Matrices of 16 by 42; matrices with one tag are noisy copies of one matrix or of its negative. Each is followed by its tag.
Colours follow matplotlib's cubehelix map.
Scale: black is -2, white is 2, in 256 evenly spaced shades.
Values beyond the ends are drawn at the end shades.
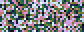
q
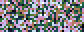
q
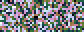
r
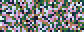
r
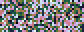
q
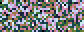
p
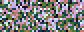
p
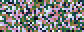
r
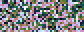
p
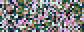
q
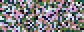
r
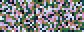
r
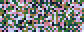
q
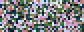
q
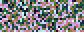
p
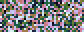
q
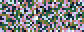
r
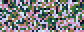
p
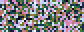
q
